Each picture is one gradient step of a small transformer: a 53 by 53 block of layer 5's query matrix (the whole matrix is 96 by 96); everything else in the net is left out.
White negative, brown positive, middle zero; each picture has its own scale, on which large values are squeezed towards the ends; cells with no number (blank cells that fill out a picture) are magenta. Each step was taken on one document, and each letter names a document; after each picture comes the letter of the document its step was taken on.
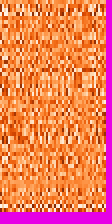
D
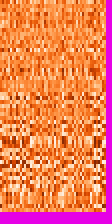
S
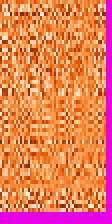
D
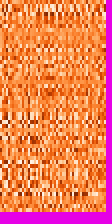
D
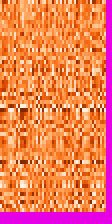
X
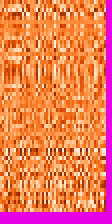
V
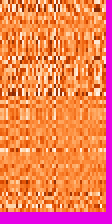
V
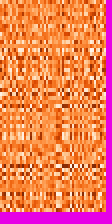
S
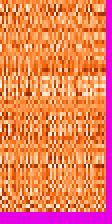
D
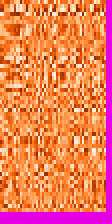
V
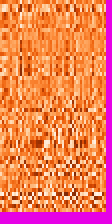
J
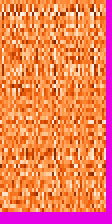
V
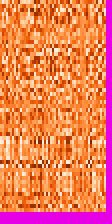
J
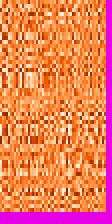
D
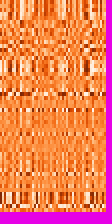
X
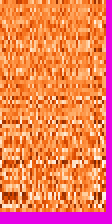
S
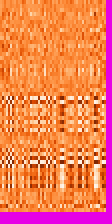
S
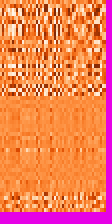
V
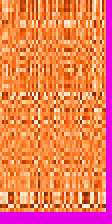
X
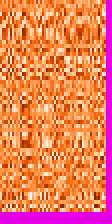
S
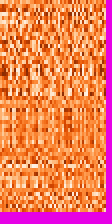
J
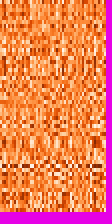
S
